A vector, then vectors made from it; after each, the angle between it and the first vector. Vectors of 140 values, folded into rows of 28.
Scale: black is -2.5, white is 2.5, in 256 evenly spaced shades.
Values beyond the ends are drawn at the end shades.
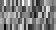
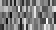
partly opposed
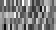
nearly parallel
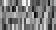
partly aligned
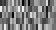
partly opposed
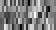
nearly opposite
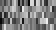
partly opposed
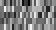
nearly opposite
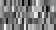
nearly opposite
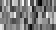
partly aligned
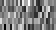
nearly parallel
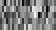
nearly opposite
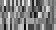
nearly parallel
